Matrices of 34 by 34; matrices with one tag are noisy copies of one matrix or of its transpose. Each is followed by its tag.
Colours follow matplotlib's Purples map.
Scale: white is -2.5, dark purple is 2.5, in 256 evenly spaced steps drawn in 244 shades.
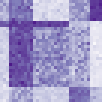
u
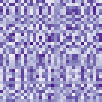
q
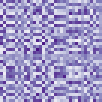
q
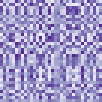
q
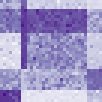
u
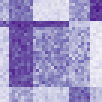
u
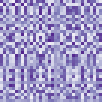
q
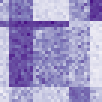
u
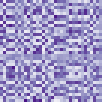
q
